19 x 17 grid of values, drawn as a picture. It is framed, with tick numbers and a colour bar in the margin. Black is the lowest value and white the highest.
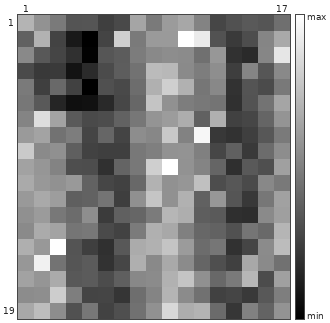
Ninth with the lowest average: top left. Slope: none. Odd patch: lower, in the top left. Stripes: upright, repeating 2 times.
